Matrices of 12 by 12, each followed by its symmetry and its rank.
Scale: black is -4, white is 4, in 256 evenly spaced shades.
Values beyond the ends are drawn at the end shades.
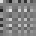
symmetric, rank one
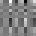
neither, rank one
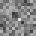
symmetric, full rank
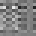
neither, rank two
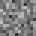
neither, full rank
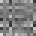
neither, rank two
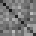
symmetric, full rank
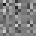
neither, rank two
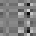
neither, rank one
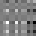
neither, rank one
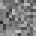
neither, full rank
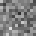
neither, full rank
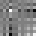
symmetric, rank one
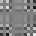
symmetric, rank one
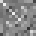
symmetric, full rank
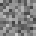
neither, full rank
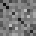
symmetric, full rank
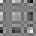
symmetric, rank one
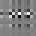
neither, rank one
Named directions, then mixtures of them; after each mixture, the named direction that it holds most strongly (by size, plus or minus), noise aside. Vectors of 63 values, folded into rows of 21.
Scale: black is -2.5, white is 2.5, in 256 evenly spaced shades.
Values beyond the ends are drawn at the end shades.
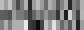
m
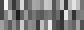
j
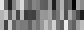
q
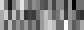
q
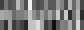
m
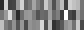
j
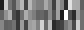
j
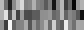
q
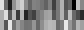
q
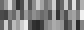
m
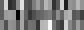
j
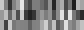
q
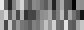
q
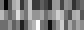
j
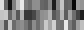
q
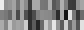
m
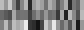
m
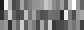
j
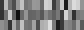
j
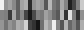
m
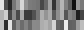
q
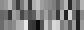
m
